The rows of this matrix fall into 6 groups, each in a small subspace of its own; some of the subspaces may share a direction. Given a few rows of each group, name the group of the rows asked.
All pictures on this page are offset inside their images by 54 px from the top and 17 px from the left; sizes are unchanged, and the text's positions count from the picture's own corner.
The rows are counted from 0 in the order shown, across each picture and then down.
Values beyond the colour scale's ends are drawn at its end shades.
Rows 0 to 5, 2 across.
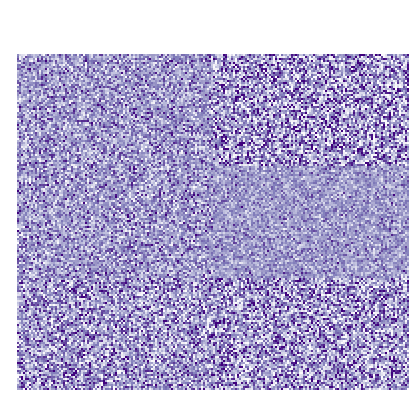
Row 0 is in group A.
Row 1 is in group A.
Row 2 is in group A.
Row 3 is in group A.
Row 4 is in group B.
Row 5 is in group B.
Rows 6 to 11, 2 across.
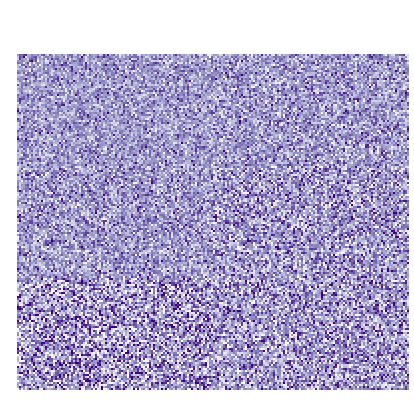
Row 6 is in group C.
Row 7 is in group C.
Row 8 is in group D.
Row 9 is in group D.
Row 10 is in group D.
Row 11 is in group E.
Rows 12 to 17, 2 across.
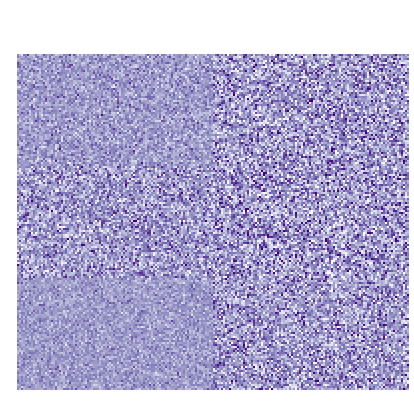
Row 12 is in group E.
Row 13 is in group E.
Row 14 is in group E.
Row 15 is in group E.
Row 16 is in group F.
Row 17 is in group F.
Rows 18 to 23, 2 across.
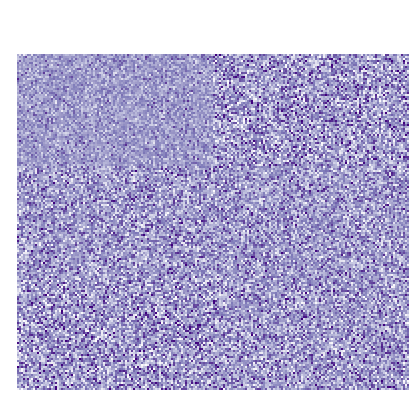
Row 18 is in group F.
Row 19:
F
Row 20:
A
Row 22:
D
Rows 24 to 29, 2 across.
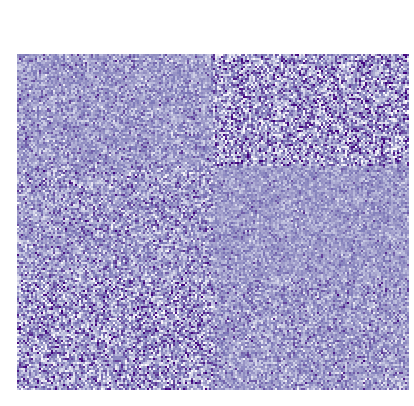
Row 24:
A
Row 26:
D
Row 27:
F
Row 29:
D
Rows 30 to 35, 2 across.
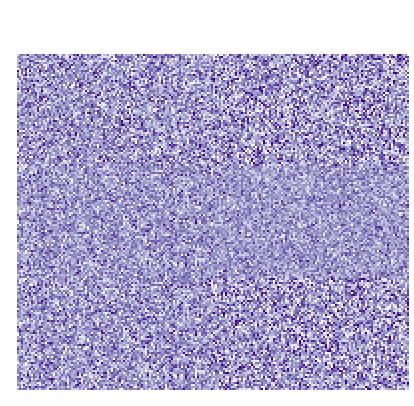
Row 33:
E
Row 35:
A
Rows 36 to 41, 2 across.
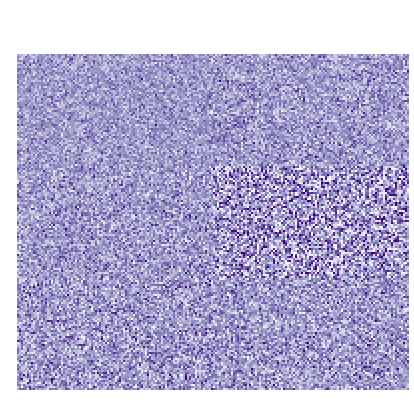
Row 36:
B
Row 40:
E
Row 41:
E
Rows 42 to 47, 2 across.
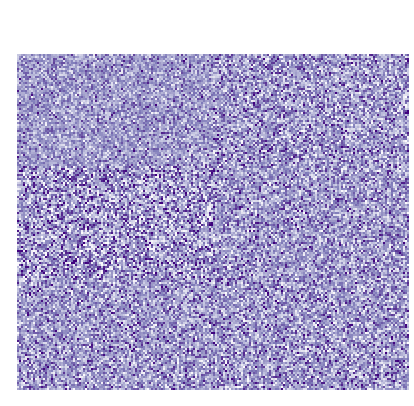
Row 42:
D
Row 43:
B
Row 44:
B
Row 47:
A
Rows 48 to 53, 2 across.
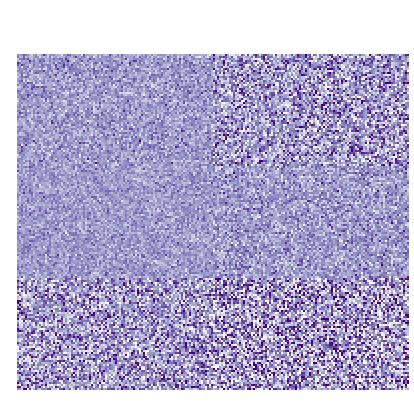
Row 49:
A
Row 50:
F
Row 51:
C
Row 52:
F
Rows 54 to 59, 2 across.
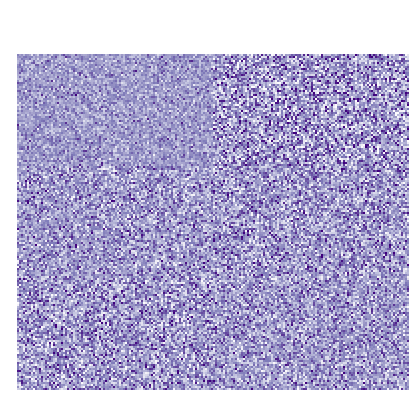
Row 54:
D
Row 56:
A
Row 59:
D
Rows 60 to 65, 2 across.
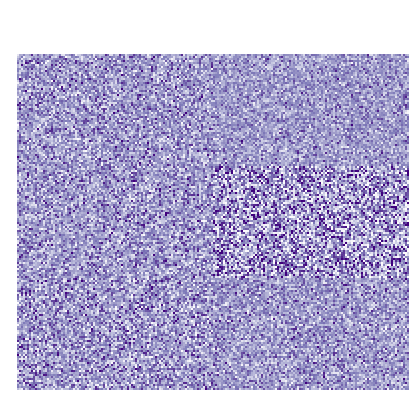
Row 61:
B
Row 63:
B
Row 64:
A
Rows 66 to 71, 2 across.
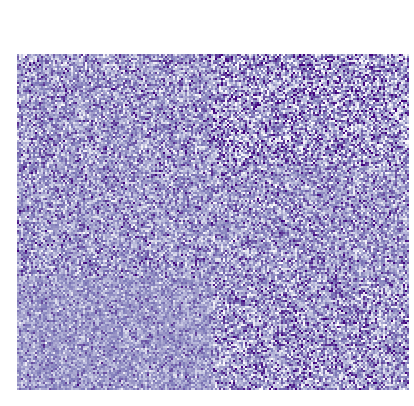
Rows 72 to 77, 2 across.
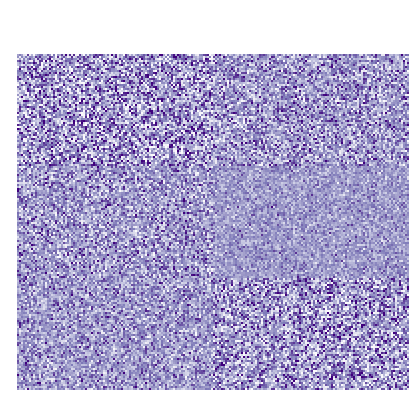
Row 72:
C
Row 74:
F
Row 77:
A
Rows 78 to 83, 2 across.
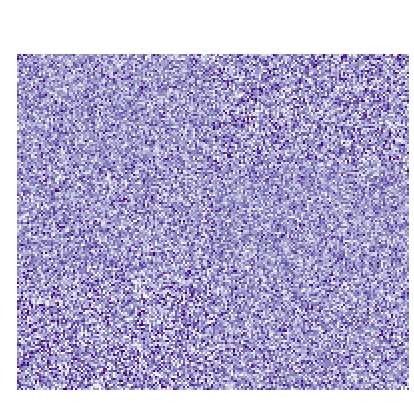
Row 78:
F
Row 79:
F
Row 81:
E
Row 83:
A
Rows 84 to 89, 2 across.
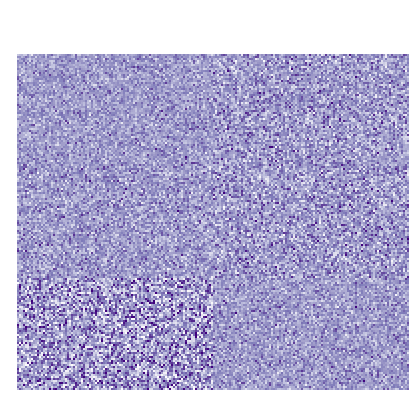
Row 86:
C
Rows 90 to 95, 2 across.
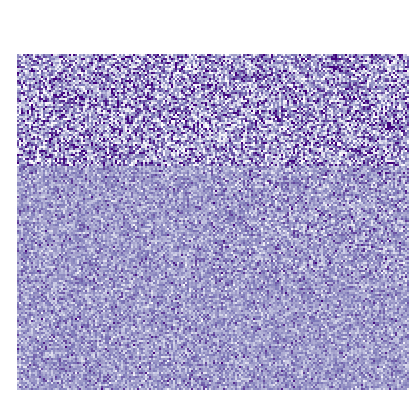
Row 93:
D
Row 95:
C
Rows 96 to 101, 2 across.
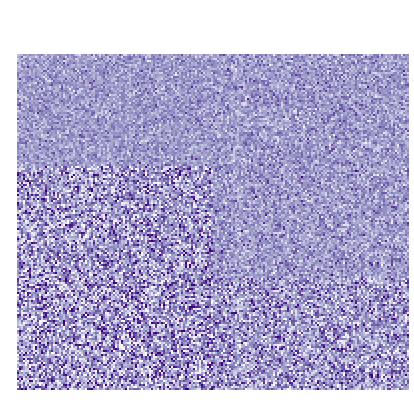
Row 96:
D
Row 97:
E
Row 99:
C
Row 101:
C
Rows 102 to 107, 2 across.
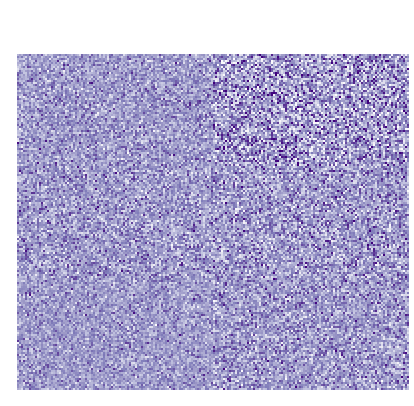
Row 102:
D
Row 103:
D
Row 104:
A
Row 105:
A
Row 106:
A
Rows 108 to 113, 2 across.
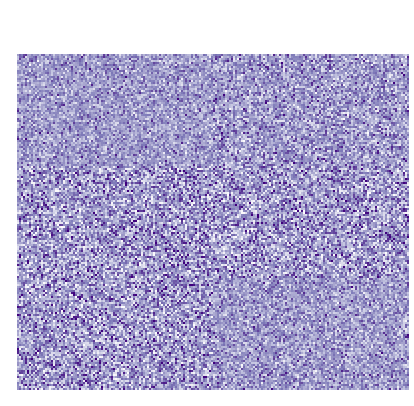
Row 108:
C
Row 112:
D
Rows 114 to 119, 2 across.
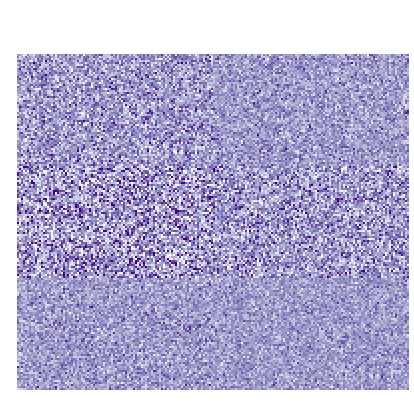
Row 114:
C
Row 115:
B
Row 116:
E
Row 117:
F
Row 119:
C
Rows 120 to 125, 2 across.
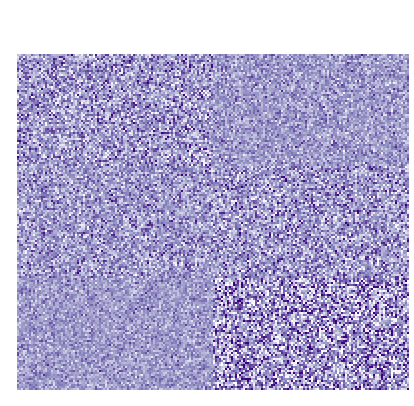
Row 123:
C
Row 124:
A
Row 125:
B
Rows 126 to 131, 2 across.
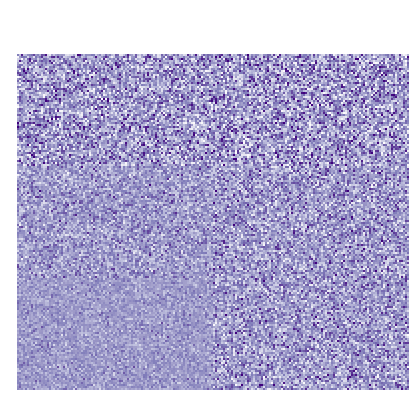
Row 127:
B
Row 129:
D
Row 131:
A
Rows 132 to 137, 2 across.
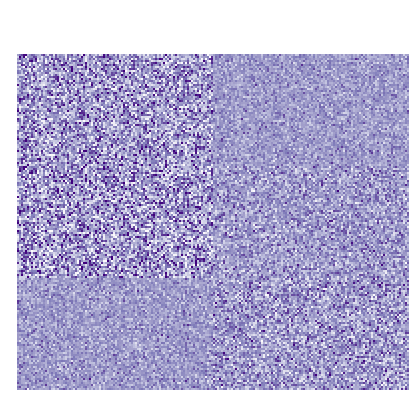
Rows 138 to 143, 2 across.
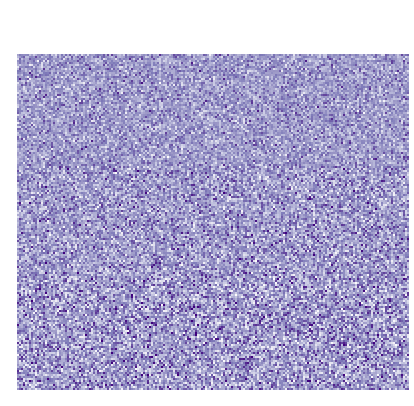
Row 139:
F
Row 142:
A
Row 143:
E
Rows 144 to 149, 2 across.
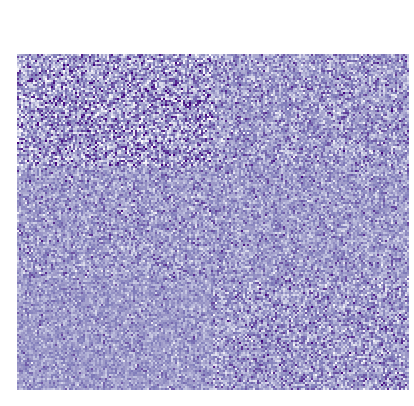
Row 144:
D
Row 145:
A
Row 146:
A
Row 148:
A
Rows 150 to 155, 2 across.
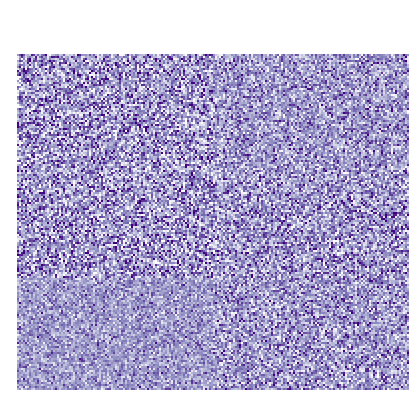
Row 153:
D
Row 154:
D
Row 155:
C
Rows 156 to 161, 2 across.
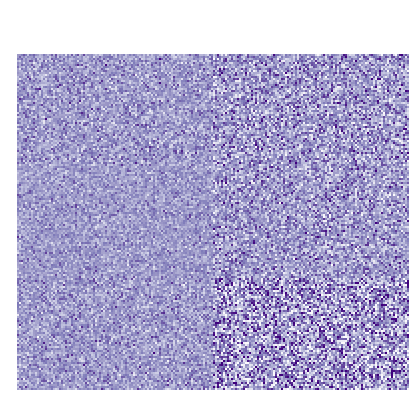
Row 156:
C
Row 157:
F
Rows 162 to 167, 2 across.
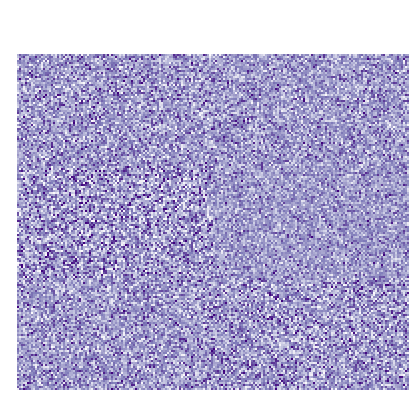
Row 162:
C
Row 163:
F
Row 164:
B
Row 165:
A
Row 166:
E
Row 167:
D
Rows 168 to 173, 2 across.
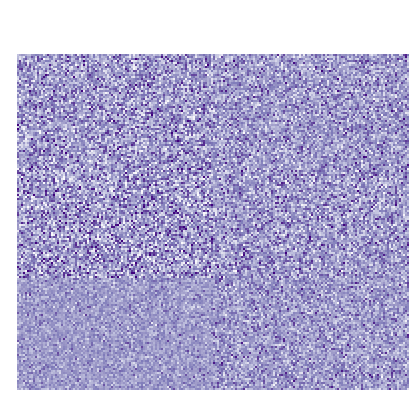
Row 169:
C
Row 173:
B
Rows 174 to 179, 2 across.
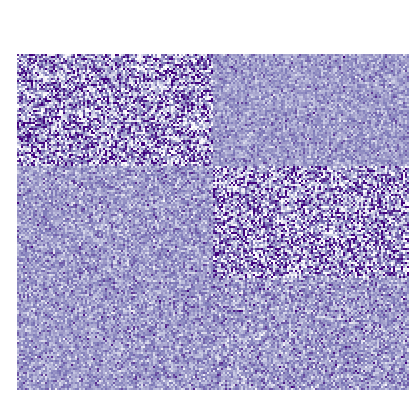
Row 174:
F
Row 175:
E
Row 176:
D
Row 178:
A
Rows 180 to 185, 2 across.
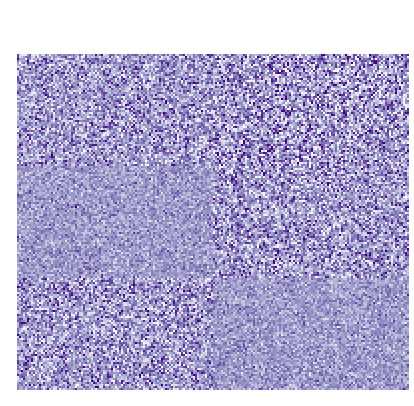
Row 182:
D
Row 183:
E
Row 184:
E
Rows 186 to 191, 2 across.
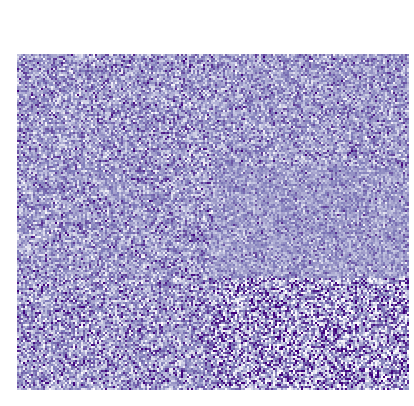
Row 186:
D
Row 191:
C
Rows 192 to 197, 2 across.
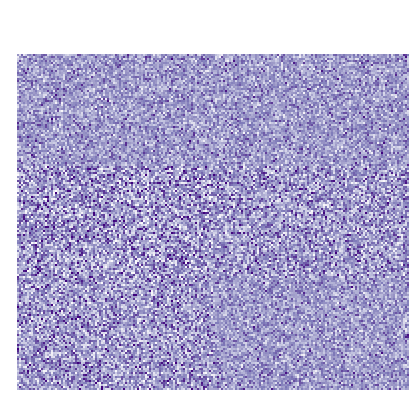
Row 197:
B
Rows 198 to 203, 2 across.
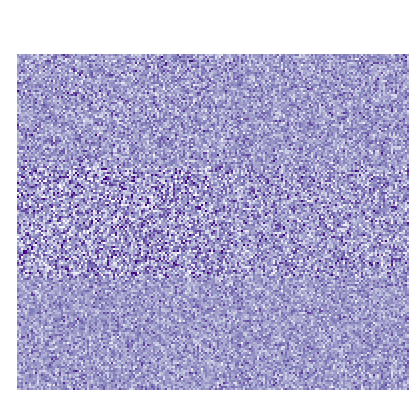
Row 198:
D
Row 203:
E
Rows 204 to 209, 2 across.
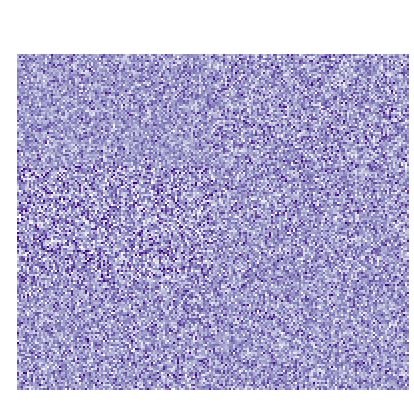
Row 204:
B
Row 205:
A
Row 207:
C
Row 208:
A
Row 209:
D
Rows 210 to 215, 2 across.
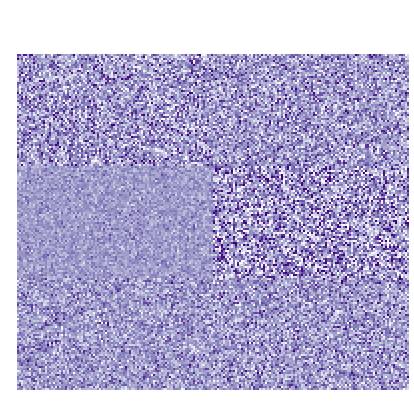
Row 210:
F
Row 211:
C
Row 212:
A
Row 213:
A
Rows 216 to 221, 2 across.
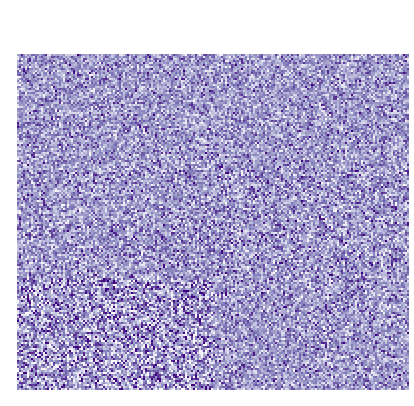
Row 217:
A
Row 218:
E
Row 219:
A
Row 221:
A
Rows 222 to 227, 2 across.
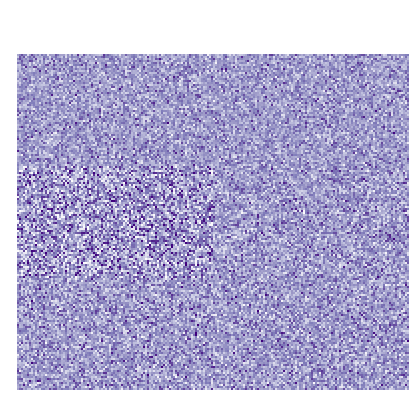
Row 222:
E
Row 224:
B
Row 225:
F
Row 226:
A
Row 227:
D
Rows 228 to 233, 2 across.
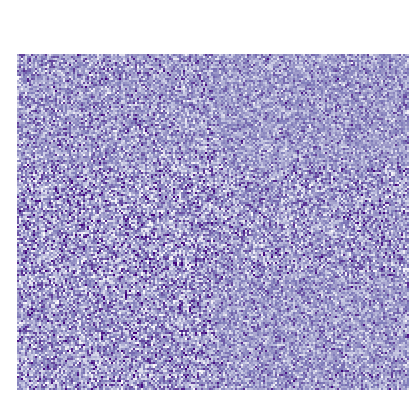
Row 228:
F
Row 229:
B
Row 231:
F
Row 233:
B
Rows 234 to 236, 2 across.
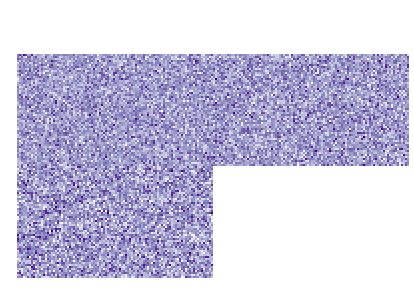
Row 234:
F
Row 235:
D
